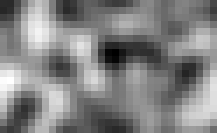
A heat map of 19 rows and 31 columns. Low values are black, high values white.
No row or column stands out. The values follow a bell shape. The field is mottled with small blotches. No overall slope runs across the table.
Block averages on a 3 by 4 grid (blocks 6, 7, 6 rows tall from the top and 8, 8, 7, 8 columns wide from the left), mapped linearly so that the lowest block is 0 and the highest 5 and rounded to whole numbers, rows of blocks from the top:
4122
5302
3124
